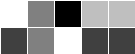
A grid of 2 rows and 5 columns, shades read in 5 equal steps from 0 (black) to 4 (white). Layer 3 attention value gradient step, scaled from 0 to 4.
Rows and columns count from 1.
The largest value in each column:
4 2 4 3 3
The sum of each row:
12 9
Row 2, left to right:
1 2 4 1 1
